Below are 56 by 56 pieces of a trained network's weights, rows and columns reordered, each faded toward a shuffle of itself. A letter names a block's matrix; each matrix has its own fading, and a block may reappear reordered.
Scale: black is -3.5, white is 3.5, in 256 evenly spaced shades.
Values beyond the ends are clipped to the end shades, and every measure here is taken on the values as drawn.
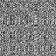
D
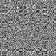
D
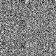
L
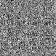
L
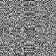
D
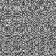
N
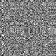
N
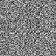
D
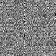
N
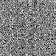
L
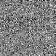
L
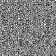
L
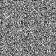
L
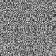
N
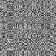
D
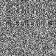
L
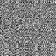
D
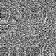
N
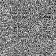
L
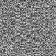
N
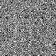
L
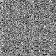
L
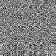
D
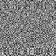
D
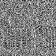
L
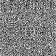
L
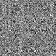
L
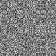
N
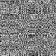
D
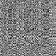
D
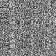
L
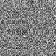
N
